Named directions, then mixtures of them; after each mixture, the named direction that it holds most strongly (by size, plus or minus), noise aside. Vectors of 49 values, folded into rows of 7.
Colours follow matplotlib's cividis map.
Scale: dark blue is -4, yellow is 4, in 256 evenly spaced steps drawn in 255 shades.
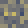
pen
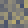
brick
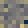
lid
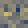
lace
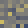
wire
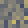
brick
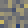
wire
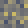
brick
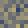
wire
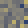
lid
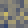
brick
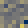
lid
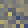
wire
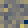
lid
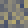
brick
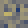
lace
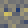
lace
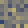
wire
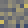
wire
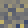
wire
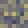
pen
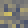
lace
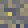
wire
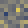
lace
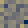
lid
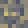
pen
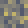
pen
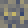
pen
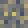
pen
